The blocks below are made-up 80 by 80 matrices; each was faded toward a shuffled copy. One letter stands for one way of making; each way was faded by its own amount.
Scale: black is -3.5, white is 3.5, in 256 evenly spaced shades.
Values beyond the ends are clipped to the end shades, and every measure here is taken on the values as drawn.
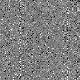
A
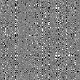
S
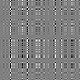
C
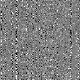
S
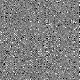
A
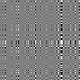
C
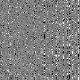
S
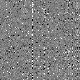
A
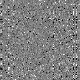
A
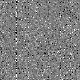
A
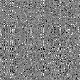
A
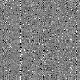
A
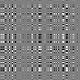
C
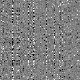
S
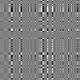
C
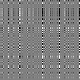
C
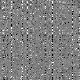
S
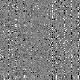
S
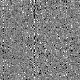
A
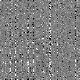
S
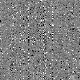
A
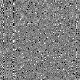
A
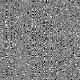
A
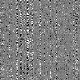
S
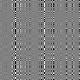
C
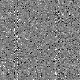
A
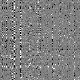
S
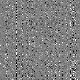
S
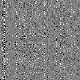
S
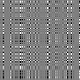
C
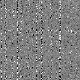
S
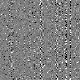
S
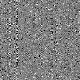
A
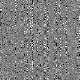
S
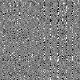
S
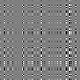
C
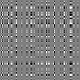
C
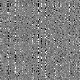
S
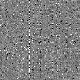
A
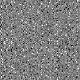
A
